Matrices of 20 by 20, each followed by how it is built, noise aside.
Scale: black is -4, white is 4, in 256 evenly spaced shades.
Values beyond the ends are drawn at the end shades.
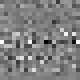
uneven rows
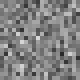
noise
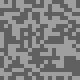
noise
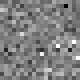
noise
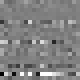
uneven rows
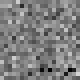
noise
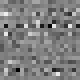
uneven rows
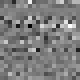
uneven rows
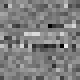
uneven rows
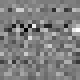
uneven rows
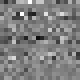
uneven rows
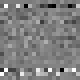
uneven rows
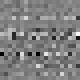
uneven rows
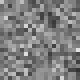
noise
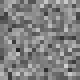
noise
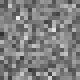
noise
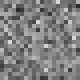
noise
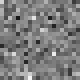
noise
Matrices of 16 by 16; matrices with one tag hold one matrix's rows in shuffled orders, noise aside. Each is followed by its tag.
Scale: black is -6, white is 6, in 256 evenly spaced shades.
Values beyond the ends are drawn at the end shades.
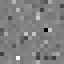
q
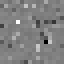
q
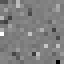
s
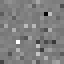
q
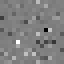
q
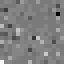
s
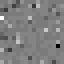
s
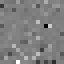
q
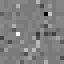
q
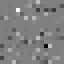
q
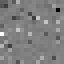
s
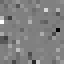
s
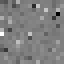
s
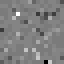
q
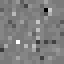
q
